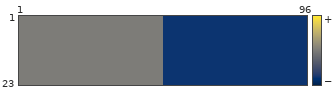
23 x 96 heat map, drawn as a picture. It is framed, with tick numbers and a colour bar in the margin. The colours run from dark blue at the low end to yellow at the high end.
The table splits into one row of 2 panels. Panel 1,1: middling, flat. Panel 1,2: very low, flat.
